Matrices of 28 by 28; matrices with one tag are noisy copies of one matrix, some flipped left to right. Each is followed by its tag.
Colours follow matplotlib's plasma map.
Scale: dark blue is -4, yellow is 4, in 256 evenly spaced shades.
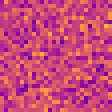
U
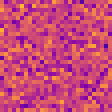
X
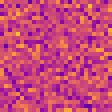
X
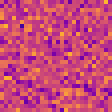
U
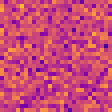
X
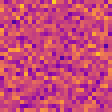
X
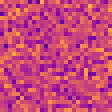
X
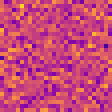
X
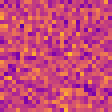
U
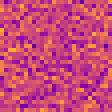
X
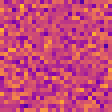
X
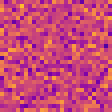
X
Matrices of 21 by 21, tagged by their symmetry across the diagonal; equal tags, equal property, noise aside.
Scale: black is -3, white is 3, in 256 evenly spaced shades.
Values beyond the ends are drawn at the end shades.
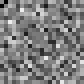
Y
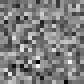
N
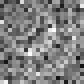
Y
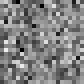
N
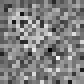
Y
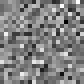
N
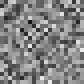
Y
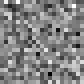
N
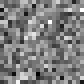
N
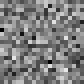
N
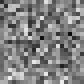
N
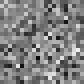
Y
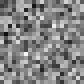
Y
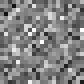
Y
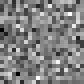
N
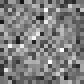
Y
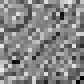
Y
